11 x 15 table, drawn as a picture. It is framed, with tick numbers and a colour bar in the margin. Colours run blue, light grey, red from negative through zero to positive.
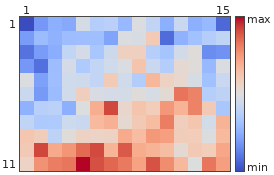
Overall the values sit about 50% of the way up the scale. There is an overall slope up to the bottom. The ninth with the lowest average is the top left. No regular stripes run through it.
